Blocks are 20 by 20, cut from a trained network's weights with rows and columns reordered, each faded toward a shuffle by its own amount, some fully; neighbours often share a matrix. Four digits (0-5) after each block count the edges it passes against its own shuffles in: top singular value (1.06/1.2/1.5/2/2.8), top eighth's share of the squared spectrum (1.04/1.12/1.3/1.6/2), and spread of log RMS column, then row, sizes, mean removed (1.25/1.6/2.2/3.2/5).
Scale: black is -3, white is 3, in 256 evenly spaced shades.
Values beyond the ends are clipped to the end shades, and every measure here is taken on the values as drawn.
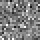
0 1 0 0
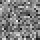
1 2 0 0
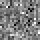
0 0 0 0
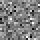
2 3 1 0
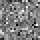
0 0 0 0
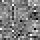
3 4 1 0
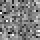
1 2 0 1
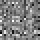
3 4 1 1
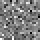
2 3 0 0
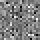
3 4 1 1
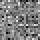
3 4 1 1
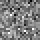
0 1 0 0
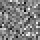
1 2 0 0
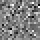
1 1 0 1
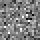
0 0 0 0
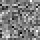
2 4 0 1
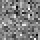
2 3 1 0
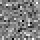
0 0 0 0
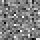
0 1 0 0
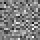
2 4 1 0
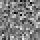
1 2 1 0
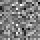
2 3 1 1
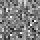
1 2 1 0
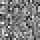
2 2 0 0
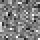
1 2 0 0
